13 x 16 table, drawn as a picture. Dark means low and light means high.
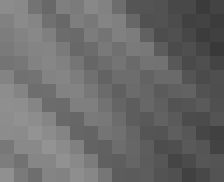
Odd rows or columns: none. Slope: up to the left. Ninth with the lowest average: top right. Grain: diagonal, down to the right.
